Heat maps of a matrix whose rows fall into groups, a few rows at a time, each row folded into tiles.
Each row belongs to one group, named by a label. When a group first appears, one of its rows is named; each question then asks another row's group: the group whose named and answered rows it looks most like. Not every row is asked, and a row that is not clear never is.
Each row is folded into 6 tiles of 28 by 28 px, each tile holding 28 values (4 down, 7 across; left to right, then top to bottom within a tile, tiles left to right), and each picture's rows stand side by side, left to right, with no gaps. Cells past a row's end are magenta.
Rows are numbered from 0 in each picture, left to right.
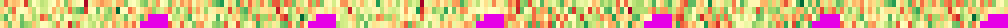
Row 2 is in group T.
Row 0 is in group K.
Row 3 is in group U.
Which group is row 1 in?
K
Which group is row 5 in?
K
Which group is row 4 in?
U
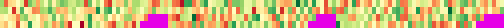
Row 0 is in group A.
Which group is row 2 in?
T
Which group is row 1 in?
U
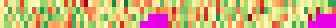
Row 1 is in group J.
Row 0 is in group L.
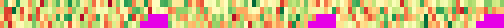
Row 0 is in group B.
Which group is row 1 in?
T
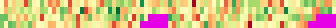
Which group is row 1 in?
K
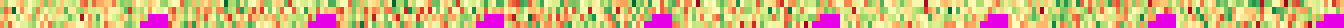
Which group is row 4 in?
K
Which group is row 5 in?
A
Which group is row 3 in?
U
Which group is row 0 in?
B
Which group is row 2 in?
J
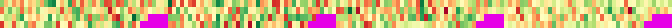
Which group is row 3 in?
U
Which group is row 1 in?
K
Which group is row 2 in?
K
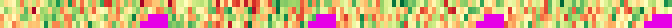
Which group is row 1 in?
L
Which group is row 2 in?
B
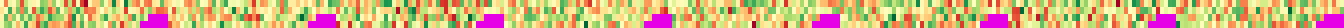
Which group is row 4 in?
T
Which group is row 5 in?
T
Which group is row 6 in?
B
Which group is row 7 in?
T
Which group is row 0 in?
L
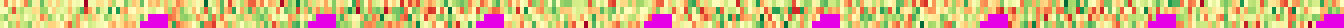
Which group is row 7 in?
K
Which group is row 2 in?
L
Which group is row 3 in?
A
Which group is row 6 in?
J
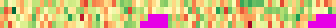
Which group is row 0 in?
B
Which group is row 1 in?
T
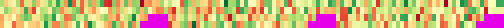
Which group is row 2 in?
B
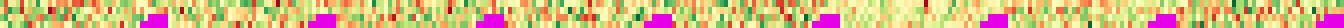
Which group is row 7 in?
J
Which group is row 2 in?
U
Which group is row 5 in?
L
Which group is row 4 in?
K
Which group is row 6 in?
K
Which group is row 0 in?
L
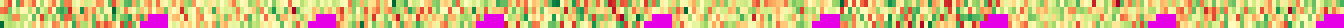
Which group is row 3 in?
K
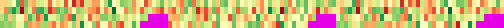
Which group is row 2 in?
L
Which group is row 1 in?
J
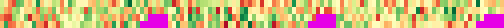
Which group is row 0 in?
U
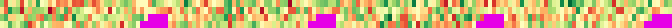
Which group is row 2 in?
T
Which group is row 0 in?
L
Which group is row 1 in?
J
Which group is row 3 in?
B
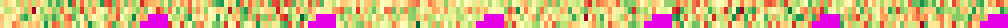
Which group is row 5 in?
T
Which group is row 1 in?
K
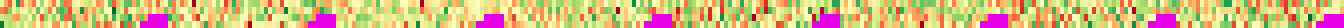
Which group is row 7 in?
K
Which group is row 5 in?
T
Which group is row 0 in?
T
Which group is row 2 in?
A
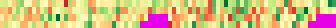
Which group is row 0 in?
J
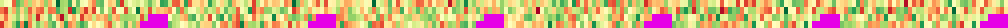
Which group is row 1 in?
T
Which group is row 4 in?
L
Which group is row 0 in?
J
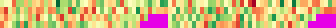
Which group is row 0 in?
J
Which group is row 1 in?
L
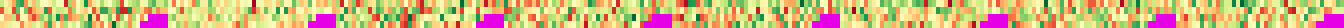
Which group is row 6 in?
U
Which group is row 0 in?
J
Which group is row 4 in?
U
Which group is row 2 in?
L
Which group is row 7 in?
B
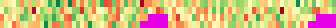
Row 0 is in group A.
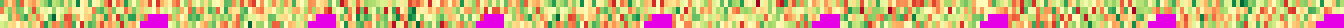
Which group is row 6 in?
U
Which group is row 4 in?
A
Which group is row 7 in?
B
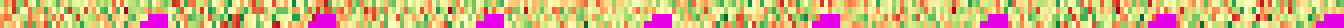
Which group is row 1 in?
A
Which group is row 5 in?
U
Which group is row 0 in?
U
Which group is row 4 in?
T
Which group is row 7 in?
J
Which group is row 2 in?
J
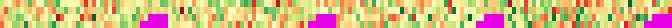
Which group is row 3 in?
L
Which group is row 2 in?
U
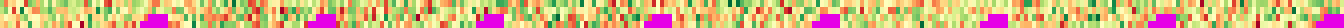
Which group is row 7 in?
K
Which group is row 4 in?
B
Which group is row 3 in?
T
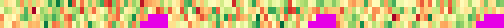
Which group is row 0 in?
A
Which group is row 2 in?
J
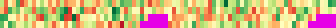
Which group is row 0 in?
L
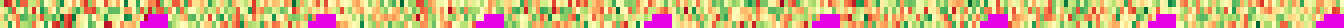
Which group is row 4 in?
T
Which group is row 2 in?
B
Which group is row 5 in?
U
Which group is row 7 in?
A
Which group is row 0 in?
A
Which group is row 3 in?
L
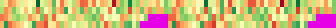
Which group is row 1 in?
U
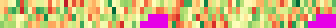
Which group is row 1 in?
U
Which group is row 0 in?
L
